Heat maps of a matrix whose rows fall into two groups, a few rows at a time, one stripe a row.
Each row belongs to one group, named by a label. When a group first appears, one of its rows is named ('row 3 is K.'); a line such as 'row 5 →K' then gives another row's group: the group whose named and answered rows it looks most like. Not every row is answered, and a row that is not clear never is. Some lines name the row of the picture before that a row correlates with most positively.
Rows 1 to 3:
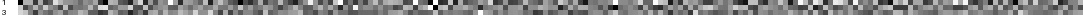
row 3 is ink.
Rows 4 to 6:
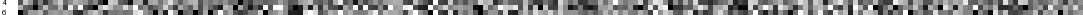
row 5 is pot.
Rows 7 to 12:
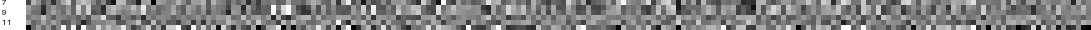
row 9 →pot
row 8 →pot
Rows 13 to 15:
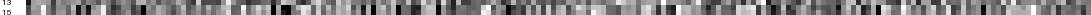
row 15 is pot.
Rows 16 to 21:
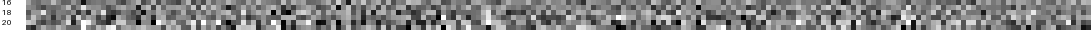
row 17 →ink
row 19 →ink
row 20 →ink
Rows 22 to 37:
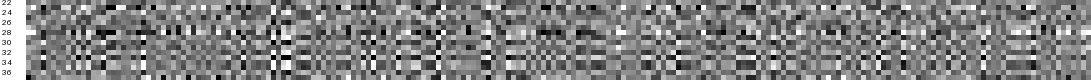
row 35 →pot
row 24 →pot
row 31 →ink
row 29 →pot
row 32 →pot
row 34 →pot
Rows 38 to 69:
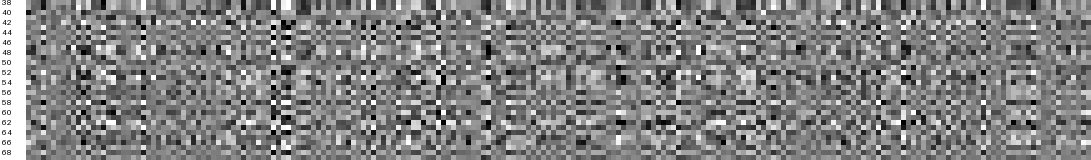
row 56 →ink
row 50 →ink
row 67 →pot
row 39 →pot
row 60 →ink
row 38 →pot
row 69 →pot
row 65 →ink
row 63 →pot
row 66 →ink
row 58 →pot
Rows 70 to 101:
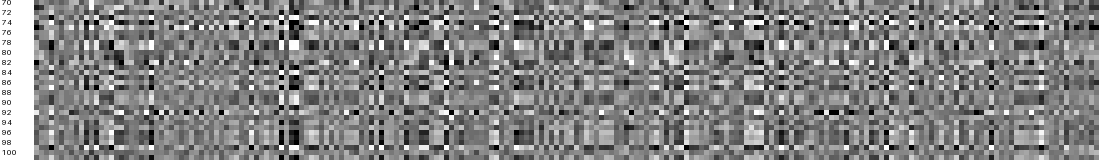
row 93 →ink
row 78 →pot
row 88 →pot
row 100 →ink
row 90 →pot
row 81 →ink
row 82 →ink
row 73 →pot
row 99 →pot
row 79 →pot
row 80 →ink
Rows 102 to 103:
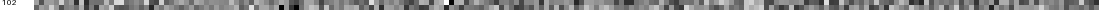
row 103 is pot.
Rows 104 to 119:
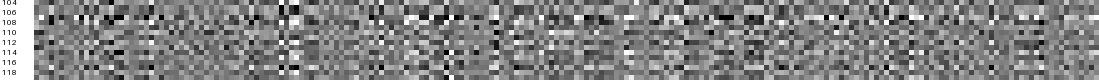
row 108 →pot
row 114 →ink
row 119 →ink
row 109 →ink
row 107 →ink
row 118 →pot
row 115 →pot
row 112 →pot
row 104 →pot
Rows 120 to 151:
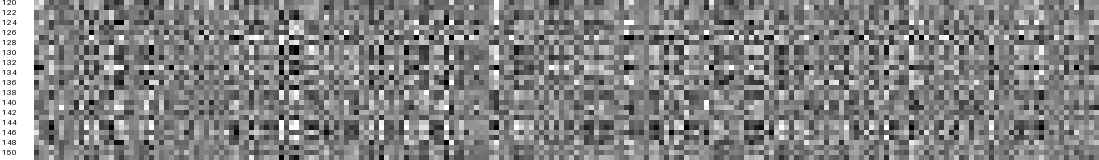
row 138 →pot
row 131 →ink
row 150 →ink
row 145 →pot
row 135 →ink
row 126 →ink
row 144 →pot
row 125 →pot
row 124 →ink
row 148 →ink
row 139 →pot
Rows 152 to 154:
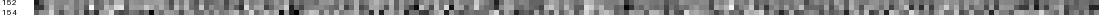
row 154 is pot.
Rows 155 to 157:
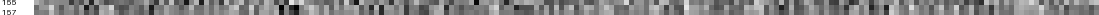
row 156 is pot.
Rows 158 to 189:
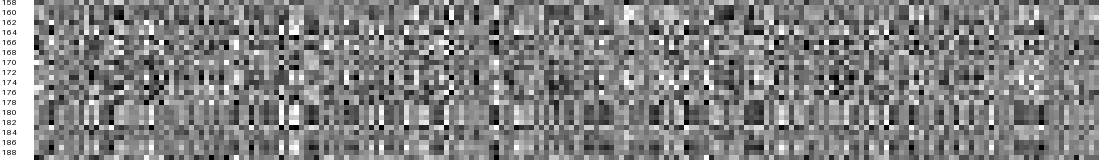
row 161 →ink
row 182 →pot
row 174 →ink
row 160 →ink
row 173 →ink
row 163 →pot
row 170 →ink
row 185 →ink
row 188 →pot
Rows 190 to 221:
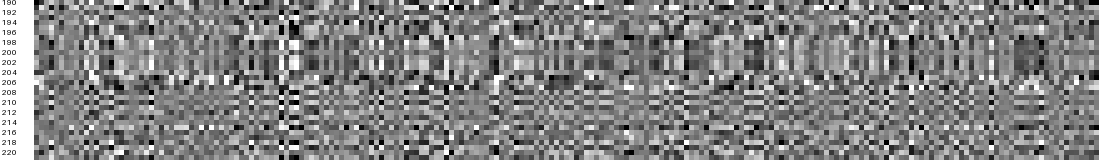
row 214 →pot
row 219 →pot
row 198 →pot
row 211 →pot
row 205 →ink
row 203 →pot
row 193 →pot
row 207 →ink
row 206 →ink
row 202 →pot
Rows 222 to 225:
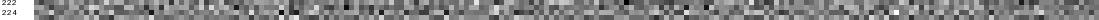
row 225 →pot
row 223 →ink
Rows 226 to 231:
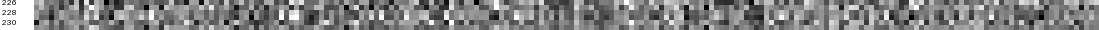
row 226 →ink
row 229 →pot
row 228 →pot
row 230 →ink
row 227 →ink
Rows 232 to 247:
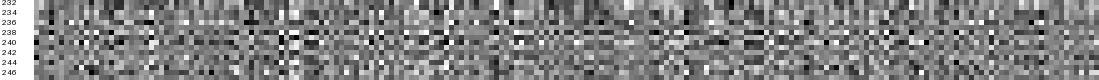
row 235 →pot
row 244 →pot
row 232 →ink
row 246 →ink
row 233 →ink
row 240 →ink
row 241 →pot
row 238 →pot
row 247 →pot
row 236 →ink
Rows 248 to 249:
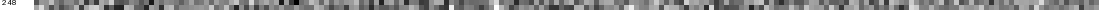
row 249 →ink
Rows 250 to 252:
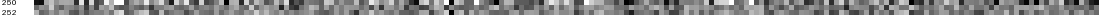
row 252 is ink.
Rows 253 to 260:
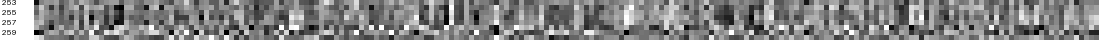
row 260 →ink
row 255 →ink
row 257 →ink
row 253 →ink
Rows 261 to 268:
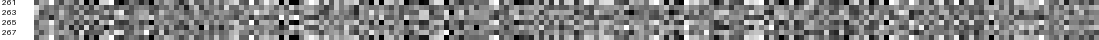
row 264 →pot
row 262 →ink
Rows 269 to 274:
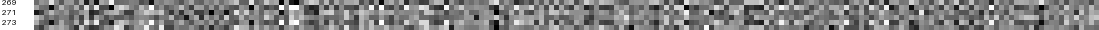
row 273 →pot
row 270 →pot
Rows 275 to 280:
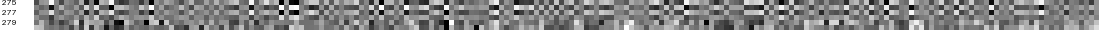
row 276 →pot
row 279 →ink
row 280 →ink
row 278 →pot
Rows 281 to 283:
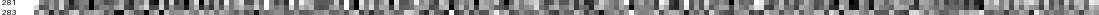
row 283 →ink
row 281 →ink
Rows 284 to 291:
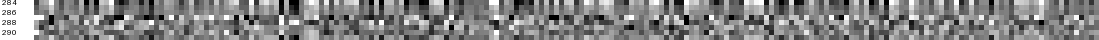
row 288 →pot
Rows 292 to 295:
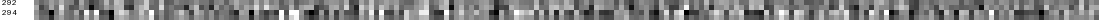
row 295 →pot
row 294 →pot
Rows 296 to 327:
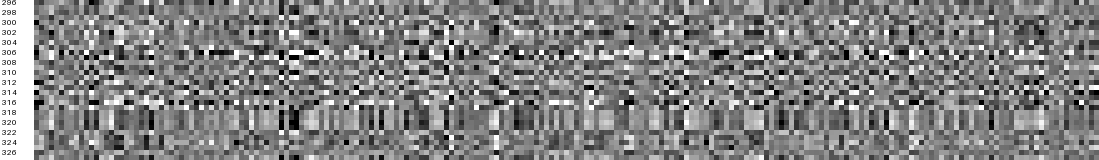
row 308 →pot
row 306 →ink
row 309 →ink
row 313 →ink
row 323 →ink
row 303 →pot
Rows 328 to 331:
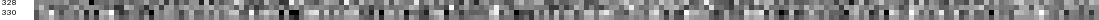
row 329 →ink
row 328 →ink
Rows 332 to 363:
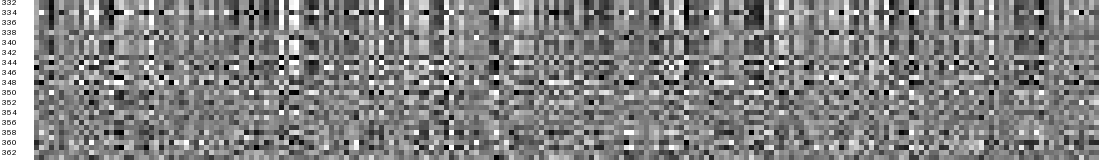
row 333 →pot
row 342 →pot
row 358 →ink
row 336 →pot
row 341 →pot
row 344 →pot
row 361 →ink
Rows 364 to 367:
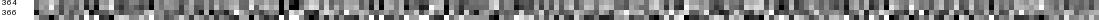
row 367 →pot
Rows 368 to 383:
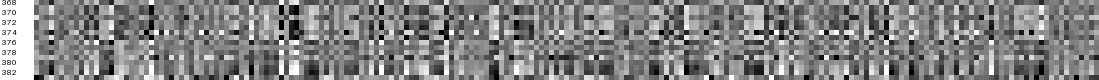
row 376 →pot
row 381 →pot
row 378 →pot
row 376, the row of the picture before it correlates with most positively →367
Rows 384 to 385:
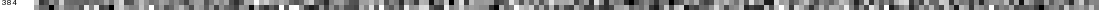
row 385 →pot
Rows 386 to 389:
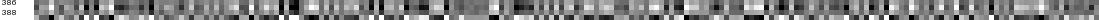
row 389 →pot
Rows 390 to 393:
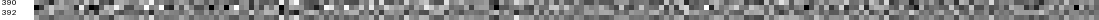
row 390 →pot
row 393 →pot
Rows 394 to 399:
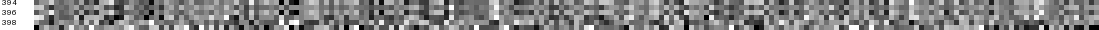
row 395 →ink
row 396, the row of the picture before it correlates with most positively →392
